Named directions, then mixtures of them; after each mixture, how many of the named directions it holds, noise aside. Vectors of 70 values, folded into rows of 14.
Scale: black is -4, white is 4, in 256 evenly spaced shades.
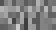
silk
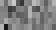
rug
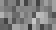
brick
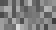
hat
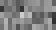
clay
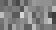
three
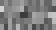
one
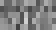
one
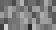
three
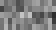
one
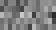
two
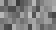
three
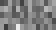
three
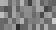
one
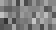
two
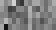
one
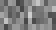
three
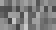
one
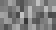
three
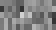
one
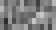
two
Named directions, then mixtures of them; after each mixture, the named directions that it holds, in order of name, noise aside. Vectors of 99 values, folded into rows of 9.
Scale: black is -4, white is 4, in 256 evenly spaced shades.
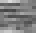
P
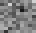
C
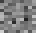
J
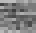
C, P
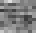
J, P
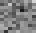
C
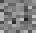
J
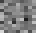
J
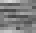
P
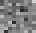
C, J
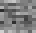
J, P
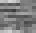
P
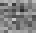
C, P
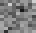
C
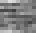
P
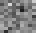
C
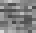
J, P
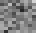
C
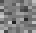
C, J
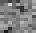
C, P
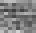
C, P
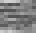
P
